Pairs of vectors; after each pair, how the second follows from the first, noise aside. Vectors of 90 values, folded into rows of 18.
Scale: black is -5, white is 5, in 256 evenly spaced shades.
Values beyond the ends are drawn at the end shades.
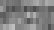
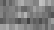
reversed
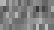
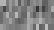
copied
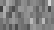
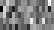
scaled up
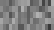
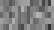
copied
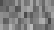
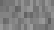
shrunk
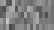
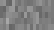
shrunk
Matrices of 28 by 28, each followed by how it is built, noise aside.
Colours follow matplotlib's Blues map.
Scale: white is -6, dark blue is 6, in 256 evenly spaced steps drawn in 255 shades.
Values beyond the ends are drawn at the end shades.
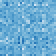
low rank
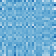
low rank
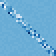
banded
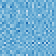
low rank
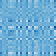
low rank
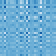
low rank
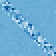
banded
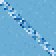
banded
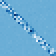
banded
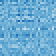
low rank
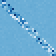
banded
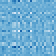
low rank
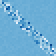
banded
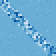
banded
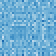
low rank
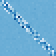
banded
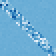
banded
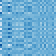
low rank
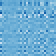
low rank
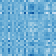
low rank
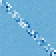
banded
